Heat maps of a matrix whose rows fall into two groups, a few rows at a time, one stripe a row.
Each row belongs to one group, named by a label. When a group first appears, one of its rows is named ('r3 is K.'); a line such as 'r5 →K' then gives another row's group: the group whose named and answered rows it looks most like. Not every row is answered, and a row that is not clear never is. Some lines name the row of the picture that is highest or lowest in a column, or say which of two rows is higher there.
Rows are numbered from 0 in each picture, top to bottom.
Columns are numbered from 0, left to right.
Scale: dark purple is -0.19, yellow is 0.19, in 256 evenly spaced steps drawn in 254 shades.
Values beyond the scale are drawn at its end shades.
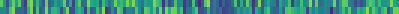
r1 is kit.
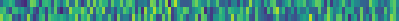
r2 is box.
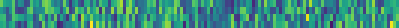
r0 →kit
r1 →kit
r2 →box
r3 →box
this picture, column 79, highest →1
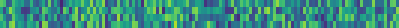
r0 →box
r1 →kit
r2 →box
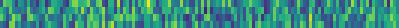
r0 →box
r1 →box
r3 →kit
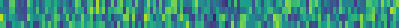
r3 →box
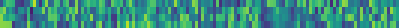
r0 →kit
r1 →box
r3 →box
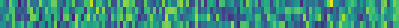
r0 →box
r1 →kit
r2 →kit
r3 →box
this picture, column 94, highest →3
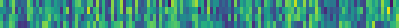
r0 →kit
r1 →kit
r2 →kit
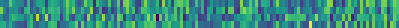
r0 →box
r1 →box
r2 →kit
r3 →box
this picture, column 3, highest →0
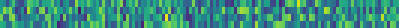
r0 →kit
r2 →kit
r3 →box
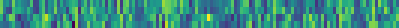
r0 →box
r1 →box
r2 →kit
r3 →kit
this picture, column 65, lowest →2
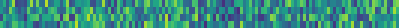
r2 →kit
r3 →box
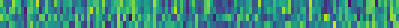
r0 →kit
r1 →kit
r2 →box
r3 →kit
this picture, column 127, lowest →1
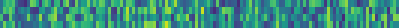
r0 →kit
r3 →box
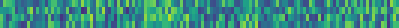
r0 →box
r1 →kit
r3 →box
